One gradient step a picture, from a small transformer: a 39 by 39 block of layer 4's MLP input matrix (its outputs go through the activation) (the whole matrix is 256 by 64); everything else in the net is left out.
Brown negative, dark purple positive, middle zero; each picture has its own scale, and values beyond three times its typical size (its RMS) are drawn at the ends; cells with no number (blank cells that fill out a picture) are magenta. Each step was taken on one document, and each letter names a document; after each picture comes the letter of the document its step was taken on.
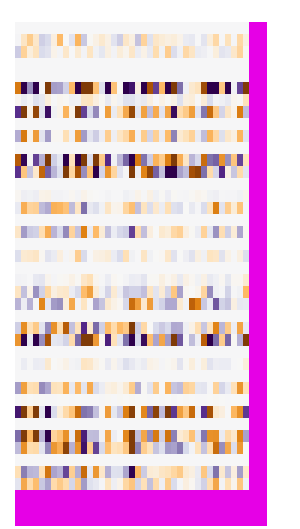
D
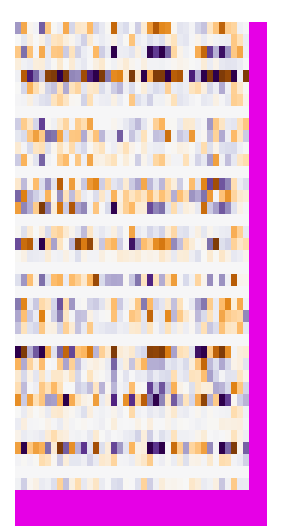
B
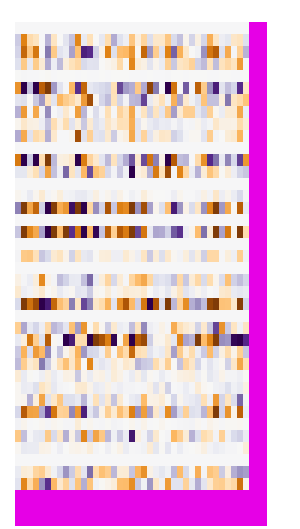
D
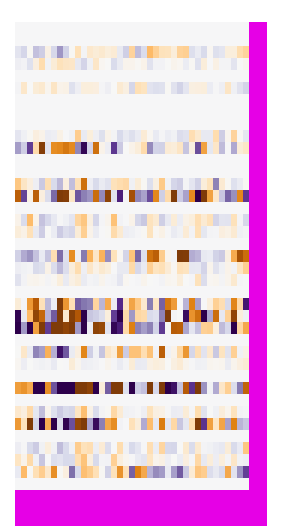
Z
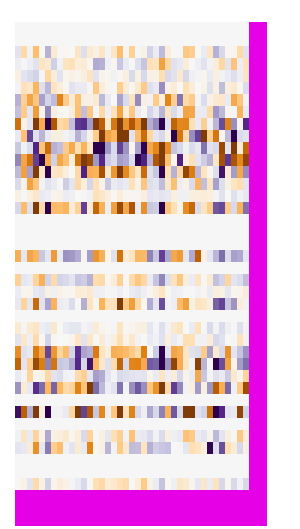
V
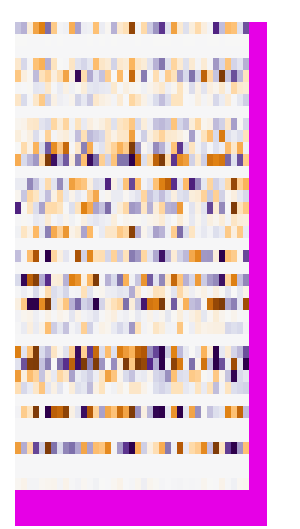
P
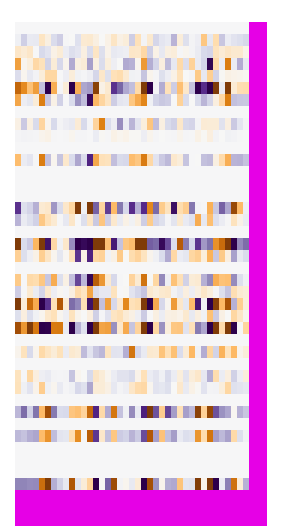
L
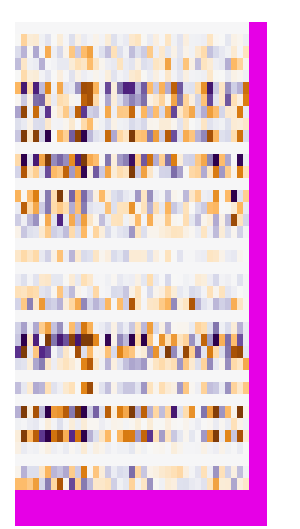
D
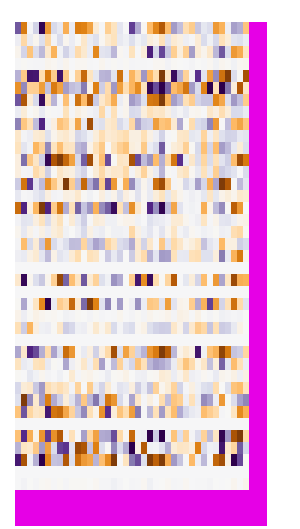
B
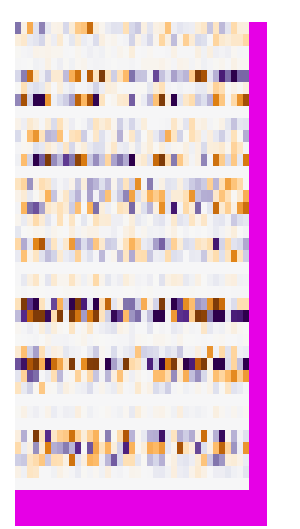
P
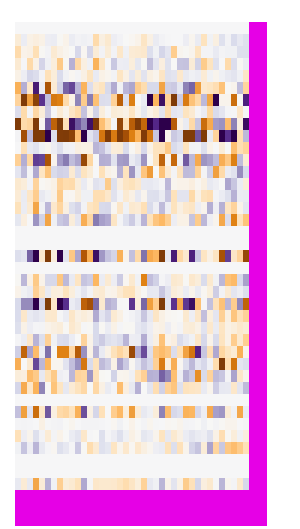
V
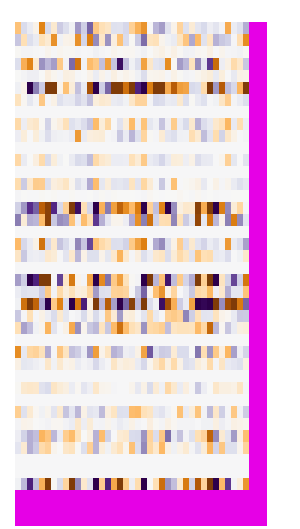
L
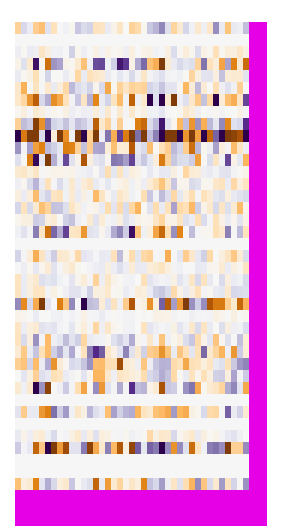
V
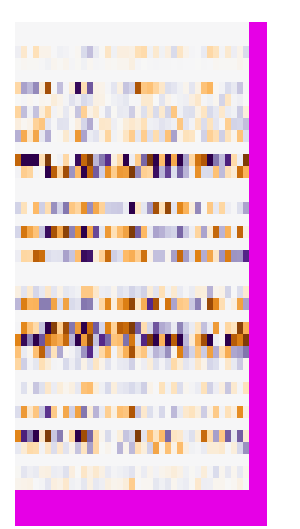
D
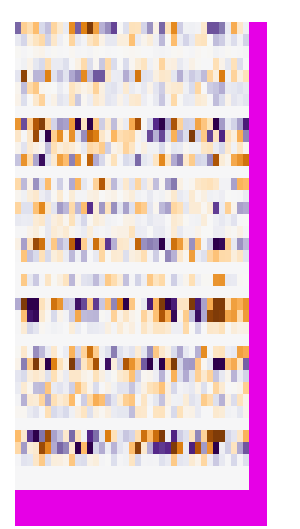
P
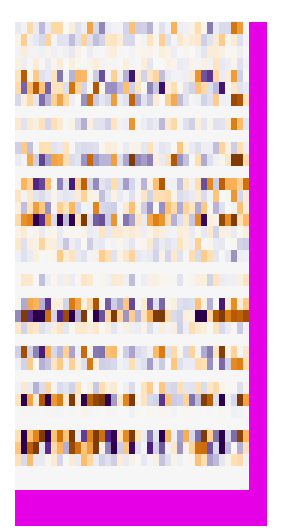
B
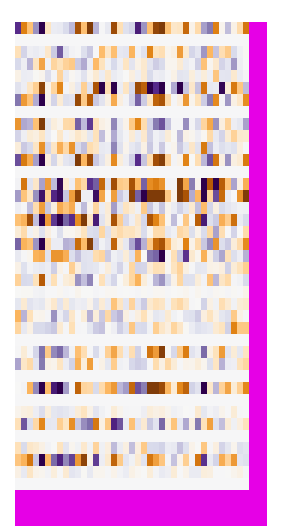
Z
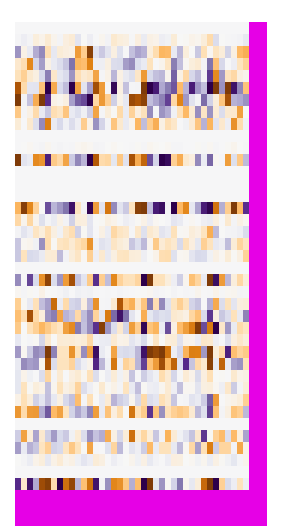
L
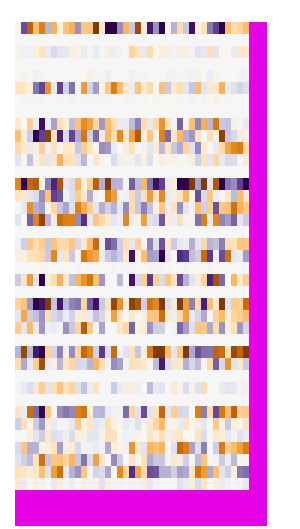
Z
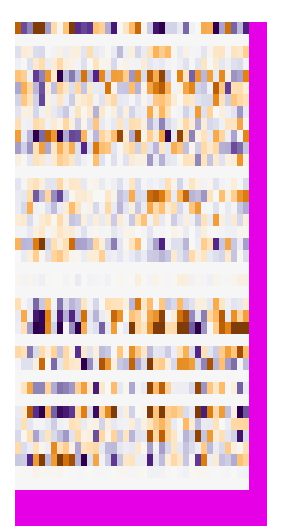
Z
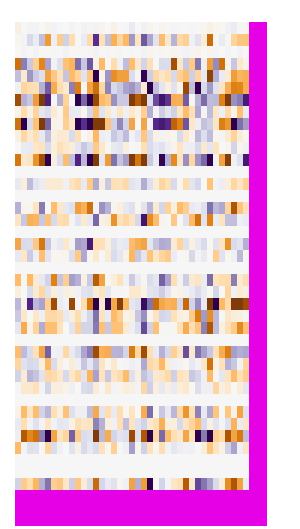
L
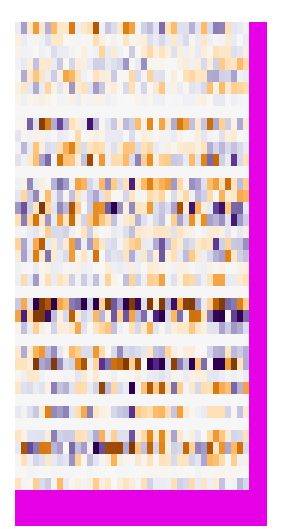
P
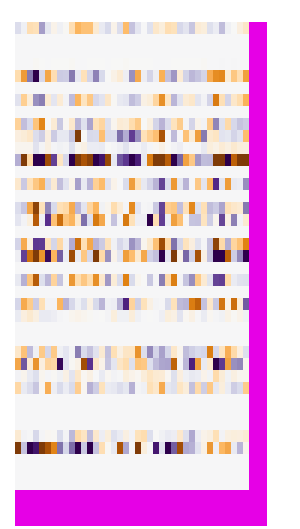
P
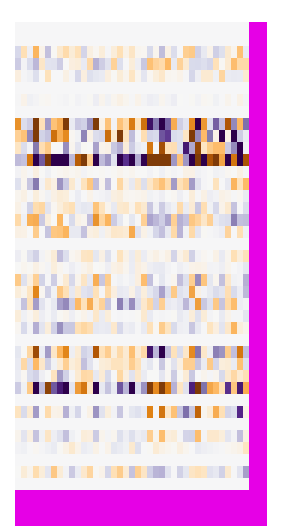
V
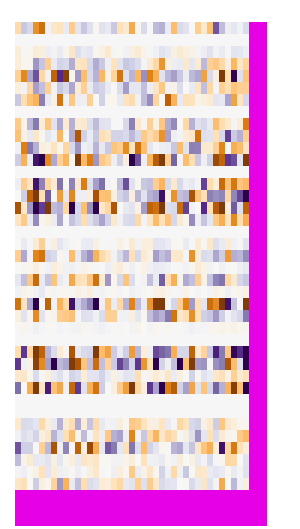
P
